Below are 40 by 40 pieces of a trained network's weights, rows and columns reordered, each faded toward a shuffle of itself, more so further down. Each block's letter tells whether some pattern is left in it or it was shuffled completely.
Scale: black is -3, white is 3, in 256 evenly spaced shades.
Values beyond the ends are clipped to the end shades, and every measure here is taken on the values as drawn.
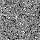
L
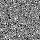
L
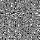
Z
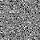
Z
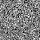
Z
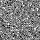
L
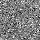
L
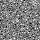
L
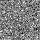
L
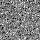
L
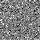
L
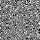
Z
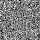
L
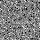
L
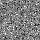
L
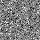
L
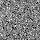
L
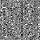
Z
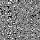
Z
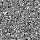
L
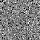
Z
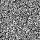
L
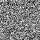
L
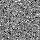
L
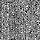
Z
